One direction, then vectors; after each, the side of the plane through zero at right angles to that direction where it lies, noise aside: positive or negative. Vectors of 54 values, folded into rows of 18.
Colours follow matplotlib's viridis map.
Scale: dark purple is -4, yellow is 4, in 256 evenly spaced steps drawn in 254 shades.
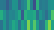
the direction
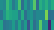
negative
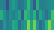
positive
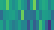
negative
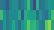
positive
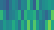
positive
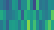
positive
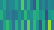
positive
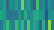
positive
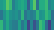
negative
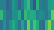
positive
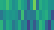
negative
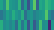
negative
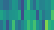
positive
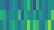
positive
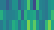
positive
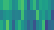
negative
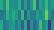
negative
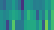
positive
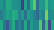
negative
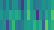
positive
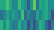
negative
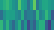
negative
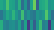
negative
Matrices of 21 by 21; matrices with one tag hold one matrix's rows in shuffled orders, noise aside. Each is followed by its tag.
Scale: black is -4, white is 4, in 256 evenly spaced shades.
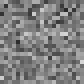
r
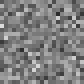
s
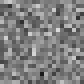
s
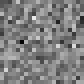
s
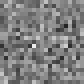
r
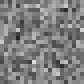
r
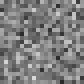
s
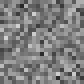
s
